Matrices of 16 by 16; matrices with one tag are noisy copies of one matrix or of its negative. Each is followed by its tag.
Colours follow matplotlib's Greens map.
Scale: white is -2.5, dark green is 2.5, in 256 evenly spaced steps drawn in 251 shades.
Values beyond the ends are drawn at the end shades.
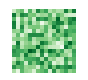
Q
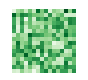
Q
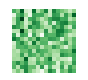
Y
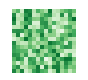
Y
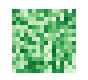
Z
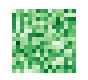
Q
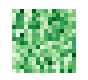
Y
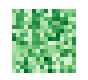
Y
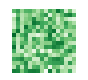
Q
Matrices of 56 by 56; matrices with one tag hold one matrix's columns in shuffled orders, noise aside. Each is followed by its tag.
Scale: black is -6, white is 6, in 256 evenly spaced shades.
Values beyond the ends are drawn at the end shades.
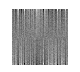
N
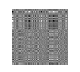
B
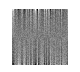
N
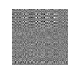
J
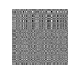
B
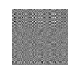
J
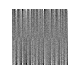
N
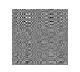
J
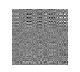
J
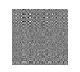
J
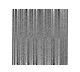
N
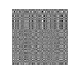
B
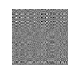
J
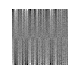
N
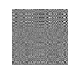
J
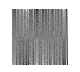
N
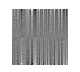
N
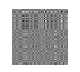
B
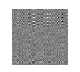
J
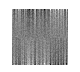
N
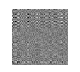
J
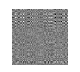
J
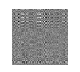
J
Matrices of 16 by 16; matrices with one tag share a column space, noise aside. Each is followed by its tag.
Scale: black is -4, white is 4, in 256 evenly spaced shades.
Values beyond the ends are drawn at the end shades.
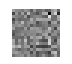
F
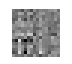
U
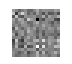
F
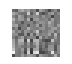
U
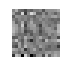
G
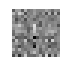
G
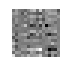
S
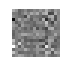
F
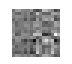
U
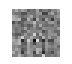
U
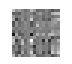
U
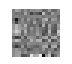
G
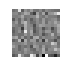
G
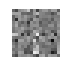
U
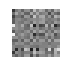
S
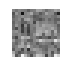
G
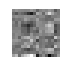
G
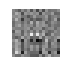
U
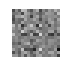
S
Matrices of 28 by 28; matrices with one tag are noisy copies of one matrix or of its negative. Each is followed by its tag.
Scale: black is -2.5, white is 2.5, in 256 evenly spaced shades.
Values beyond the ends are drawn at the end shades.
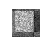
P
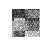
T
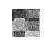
T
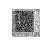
P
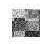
T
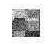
T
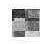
T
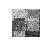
T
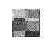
T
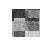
T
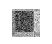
P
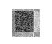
P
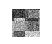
T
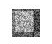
P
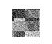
T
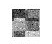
T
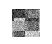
T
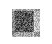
P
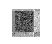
P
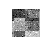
T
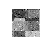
T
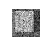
P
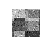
T
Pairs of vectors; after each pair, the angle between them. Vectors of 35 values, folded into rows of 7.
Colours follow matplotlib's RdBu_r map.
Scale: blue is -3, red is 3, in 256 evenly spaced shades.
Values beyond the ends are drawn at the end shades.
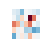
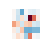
nearly parallel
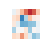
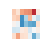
nearly parallel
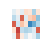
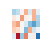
partly aligned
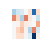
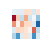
partly aligned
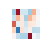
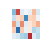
nearly parallel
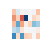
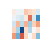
partly opposed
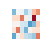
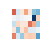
nearly opposite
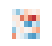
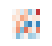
partly aligned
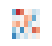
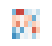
nearly parallel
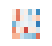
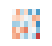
nearly parallel
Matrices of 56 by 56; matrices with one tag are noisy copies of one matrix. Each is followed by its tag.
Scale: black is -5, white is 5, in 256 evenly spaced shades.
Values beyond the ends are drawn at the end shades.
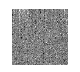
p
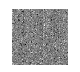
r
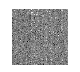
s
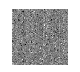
r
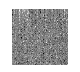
p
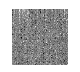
p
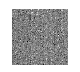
s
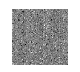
r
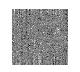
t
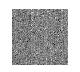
s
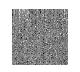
p
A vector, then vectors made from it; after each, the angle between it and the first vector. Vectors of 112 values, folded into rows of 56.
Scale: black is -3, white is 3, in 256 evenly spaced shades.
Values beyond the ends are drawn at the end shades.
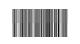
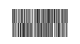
partly aligned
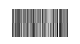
nearly opposite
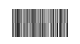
nearly opposite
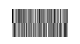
orthogonal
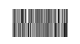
partly aligned
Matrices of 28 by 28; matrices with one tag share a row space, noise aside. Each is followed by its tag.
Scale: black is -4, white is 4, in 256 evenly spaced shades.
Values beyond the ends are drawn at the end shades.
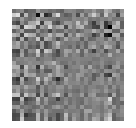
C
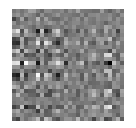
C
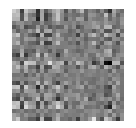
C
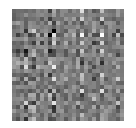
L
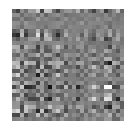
C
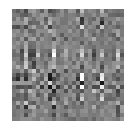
L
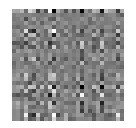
L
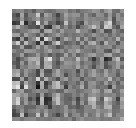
C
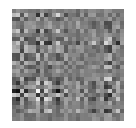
C
